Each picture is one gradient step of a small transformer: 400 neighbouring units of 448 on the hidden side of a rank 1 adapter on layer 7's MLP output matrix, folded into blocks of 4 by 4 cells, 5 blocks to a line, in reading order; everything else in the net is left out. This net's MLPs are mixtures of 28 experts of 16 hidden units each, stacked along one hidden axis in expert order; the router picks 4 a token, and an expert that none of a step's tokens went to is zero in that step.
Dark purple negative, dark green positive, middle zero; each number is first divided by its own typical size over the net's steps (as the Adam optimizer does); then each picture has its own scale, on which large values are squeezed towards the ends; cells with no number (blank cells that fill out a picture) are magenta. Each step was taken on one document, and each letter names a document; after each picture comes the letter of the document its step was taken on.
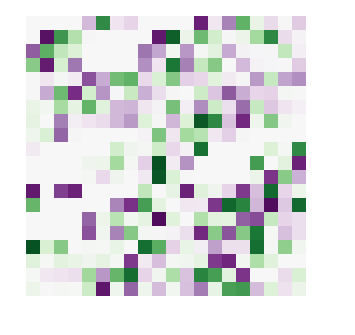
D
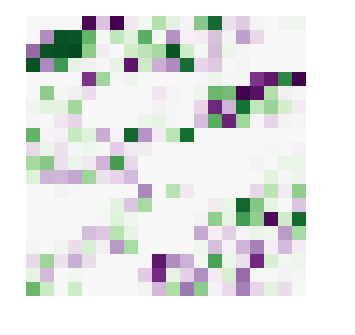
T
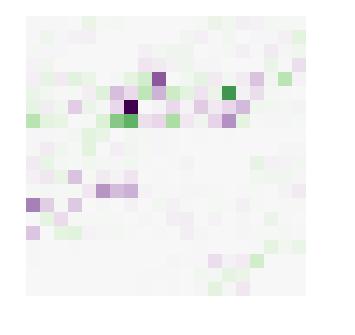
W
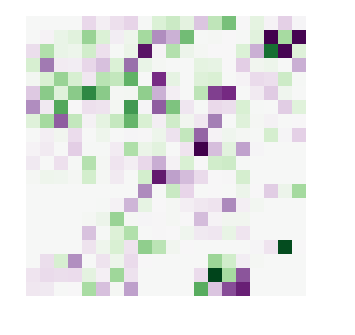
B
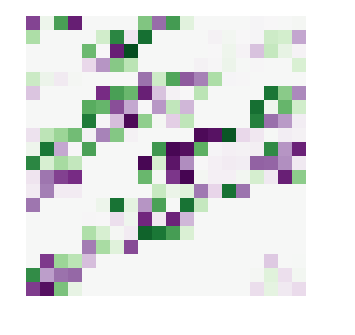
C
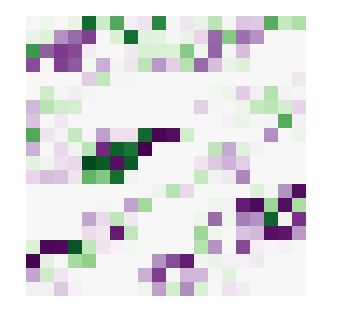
T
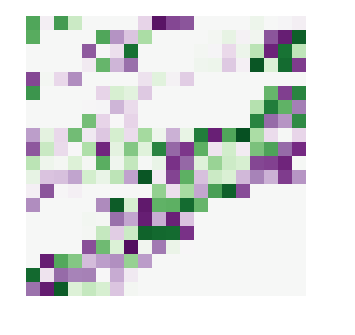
C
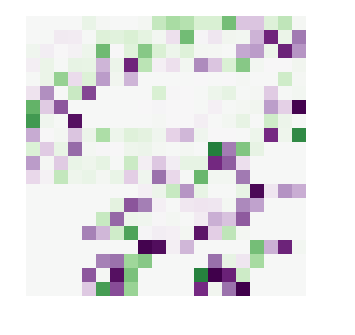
B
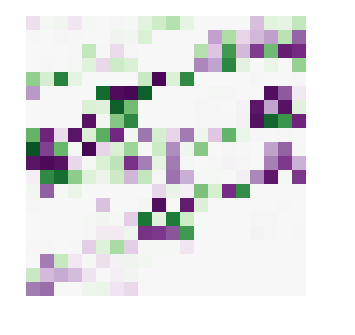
C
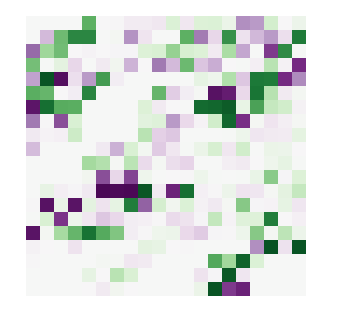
W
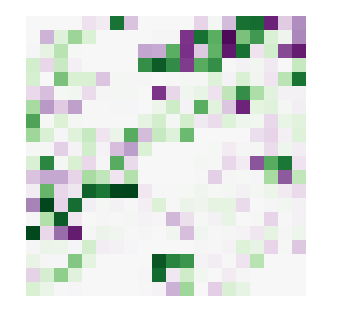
W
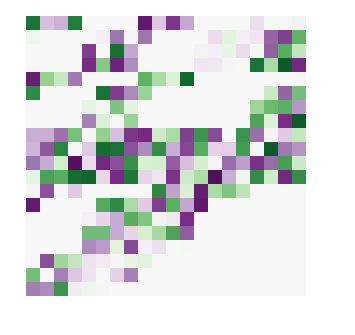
C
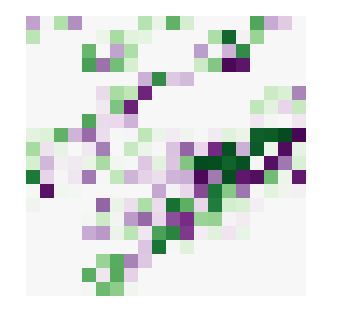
C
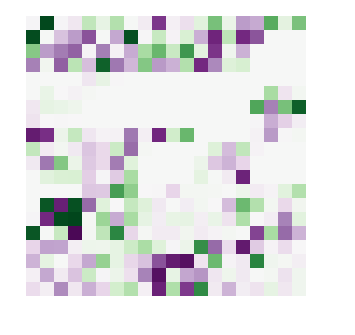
T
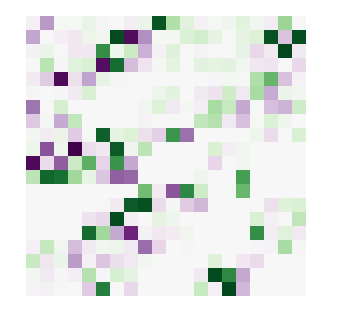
B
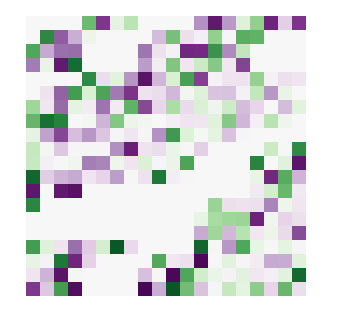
D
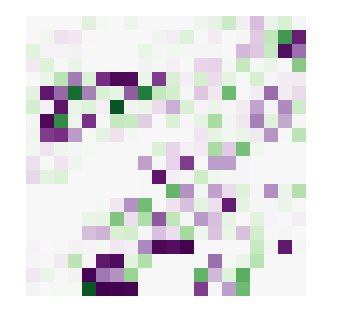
B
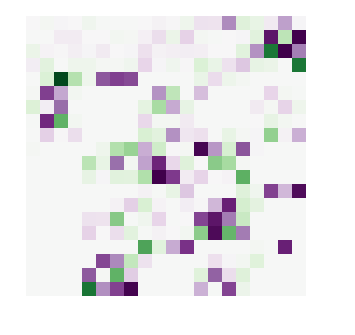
B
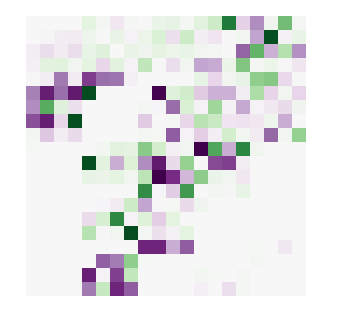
B
